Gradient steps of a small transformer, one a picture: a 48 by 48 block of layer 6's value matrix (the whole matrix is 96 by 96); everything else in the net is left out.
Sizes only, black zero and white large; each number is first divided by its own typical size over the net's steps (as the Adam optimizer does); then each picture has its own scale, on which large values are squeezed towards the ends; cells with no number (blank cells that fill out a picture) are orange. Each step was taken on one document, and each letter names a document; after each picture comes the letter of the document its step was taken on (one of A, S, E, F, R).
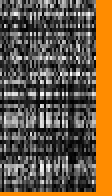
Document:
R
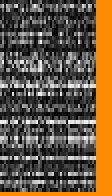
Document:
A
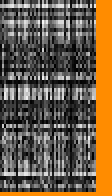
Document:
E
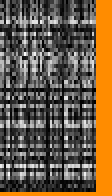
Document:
A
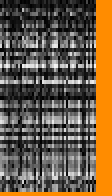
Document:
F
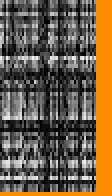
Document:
F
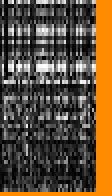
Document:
R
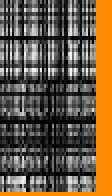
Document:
A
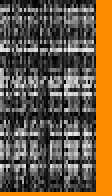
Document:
F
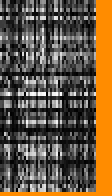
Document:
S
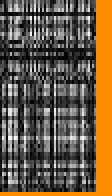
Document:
A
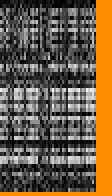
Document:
F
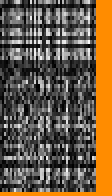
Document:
R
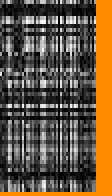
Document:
S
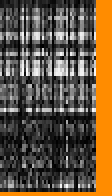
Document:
A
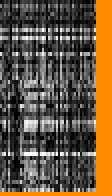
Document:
S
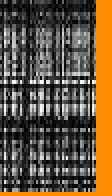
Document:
R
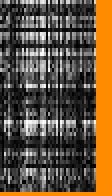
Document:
S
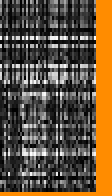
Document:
S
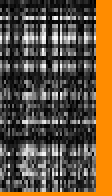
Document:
S
